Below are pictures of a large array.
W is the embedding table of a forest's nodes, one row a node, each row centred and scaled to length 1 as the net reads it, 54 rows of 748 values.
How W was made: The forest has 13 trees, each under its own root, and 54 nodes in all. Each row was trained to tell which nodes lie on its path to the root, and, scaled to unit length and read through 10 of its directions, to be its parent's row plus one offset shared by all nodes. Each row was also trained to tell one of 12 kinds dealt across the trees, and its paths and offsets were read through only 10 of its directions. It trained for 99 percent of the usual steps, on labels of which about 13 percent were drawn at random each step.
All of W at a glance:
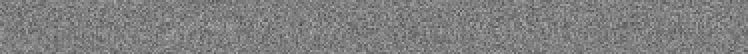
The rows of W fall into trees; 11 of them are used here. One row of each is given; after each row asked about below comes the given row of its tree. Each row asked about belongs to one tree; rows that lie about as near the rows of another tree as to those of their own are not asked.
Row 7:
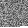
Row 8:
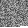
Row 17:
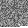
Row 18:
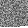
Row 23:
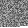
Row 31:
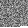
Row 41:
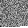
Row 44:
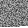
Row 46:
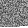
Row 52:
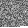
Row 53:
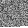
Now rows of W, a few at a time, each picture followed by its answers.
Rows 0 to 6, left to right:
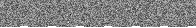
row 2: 41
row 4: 41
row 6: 7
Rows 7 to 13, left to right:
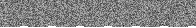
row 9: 46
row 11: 17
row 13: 53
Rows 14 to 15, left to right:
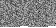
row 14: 46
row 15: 46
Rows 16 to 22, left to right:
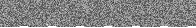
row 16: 23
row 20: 53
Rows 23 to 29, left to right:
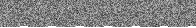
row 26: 8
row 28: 7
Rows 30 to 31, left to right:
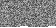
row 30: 7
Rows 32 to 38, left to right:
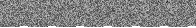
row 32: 44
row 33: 7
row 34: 17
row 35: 31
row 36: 8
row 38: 31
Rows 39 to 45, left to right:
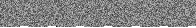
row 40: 8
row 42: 41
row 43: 17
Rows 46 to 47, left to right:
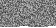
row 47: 17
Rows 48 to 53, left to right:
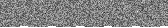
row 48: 8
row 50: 44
